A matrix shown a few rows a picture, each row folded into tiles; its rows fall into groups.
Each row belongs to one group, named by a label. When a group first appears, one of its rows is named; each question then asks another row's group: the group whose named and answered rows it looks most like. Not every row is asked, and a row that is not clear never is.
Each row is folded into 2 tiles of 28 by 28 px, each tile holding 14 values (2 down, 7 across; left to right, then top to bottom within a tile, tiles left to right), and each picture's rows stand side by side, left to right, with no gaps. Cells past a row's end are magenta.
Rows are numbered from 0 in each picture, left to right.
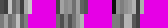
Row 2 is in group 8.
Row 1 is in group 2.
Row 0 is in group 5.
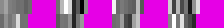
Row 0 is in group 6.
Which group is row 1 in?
2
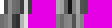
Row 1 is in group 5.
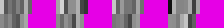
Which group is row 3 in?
8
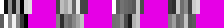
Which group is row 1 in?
2
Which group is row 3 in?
5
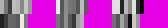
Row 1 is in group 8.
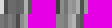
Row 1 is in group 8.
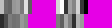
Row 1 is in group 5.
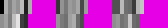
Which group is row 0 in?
8
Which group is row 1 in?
8
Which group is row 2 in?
5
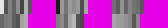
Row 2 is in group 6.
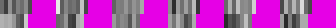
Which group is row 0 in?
6
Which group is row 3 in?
6
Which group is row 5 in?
2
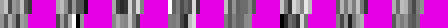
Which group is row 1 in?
6
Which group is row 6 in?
2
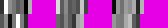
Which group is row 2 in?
8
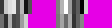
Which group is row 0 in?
2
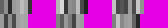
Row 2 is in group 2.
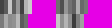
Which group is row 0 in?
5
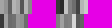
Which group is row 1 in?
5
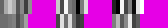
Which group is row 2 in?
5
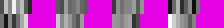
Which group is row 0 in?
2
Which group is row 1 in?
6
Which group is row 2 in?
8
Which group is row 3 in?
6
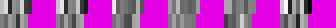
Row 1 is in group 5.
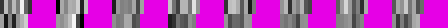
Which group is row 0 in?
2
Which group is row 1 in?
8
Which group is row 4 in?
2
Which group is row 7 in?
2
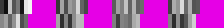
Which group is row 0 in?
5
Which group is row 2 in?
2
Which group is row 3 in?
2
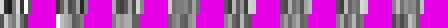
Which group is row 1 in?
6
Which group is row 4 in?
5
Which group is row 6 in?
5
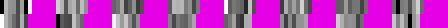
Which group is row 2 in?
6
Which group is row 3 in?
2
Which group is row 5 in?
2
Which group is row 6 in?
6
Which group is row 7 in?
6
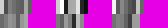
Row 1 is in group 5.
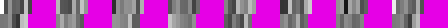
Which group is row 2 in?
8
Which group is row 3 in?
6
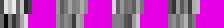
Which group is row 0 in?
2
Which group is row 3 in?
5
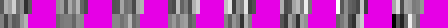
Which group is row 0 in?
2
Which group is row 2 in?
5
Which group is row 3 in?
5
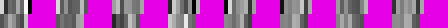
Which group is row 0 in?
6
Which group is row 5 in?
8
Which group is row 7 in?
8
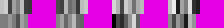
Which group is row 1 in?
5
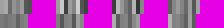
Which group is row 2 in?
2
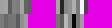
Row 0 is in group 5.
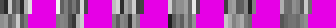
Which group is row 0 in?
5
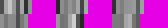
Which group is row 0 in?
2
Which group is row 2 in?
8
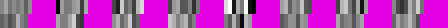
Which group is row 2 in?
5
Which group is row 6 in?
2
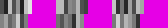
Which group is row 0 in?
5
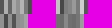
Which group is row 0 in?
2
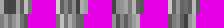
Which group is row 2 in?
2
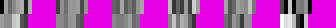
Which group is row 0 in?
8
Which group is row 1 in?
8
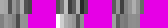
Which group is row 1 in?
6
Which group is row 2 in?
2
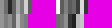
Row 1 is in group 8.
